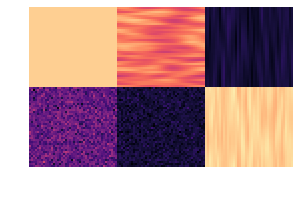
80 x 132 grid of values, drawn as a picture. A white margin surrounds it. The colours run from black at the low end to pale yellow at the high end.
It is made of 2 by 3 panels. Panel 1,1: very high, flat. Panel 1,2: high, streaked across. Panel 1,3: very low, streaked downward, faint in contrast. Panel 2,1: low, fine-grained. Panel 2,2: very low, fine-grained, faint in contrast. Panel 2,3: very high, streaked downward, faint in contrast.
